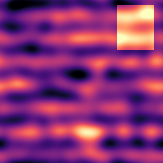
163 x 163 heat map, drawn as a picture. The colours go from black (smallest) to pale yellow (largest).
In the top right lies a patch that is higher than the rest. Stripes running across repeat 7 times from top to bottom. The ninth with the highest average is the top right. The top right is the roughest part.
